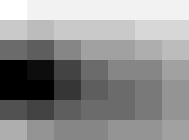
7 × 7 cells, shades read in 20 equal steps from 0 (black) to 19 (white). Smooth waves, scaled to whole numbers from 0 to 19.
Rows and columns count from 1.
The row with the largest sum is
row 1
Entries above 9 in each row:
7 7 5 3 1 1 7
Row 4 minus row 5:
0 1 1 1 2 1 1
